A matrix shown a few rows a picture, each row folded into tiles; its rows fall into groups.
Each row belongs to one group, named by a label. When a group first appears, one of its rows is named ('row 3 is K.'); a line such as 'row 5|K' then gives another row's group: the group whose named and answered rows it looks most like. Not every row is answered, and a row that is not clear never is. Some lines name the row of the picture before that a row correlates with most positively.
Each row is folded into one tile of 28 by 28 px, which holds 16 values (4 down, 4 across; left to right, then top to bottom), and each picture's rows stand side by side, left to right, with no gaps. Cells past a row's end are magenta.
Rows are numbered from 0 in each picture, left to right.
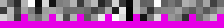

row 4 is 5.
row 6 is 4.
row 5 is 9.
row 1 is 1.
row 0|5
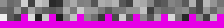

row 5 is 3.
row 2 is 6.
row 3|4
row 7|6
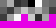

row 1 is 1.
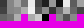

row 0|6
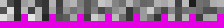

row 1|5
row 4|4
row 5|4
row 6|1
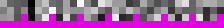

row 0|5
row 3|4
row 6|6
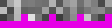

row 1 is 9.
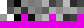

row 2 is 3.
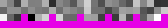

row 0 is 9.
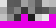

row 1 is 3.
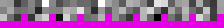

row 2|6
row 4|4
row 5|4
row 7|5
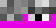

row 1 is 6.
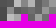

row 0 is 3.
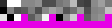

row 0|6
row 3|6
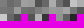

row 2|4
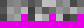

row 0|6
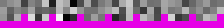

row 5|5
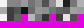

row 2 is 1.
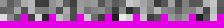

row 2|5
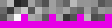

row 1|5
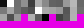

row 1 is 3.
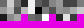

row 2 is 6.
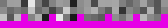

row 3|4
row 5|5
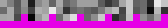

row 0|5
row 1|6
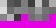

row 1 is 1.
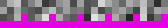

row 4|4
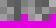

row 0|5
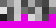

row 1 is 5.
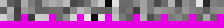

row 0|5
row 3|1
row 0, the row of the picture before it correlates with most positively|1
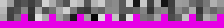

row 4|1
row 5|1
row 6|6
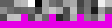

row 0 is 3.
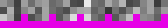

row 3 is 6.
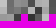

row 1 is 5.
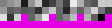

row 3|4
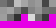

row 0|4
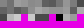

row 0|3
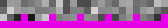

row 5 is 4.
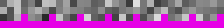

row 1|4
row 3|9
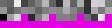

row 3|6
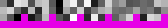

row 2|6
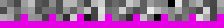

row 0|5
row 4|4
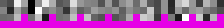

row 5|5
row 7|1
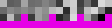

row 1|6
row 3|4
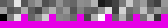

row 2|5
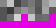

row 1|9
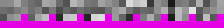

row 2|3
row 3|3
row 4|4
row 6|6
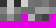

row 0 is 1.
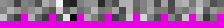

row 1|4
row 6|6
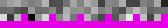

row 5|1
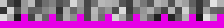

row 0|5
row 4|5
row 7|3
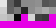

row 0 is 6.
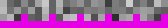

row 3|1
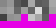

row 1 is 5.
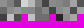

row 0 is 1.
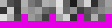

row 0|5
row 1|4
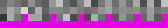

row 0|6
